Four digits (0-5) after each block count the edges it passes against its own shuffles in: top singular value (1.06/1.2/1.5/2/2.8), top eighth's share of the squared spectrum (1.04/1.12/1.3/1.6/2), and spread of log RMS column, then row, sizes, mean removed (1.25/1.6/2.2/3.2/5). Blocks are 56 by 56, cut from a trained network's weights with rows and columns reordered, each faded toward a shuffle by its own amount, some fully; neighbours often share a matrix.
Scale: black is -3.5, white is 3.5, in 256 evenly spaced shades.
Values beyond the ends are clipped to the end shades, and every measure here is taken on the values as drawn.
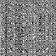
3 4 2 3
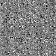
2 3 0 2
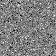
0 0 0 0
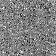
1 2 0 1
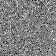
0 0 0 0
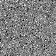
0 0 0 0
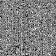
2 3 1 1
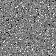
0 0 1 0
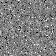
0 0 0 0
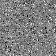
1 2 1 0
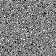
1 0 0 0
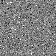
0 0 0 0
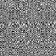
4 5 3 3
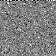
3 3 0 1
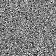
1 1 0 1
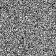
2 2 0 0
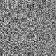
4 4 2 0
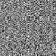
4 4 2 1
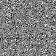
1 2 1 0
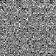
2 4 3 1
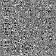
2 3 2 0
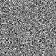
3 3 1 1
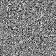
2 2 0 1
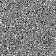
1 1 0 0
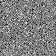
1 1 0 0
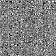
2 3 0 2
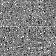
1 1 0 0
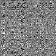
3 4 3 1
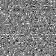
2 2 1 0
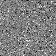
1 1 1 0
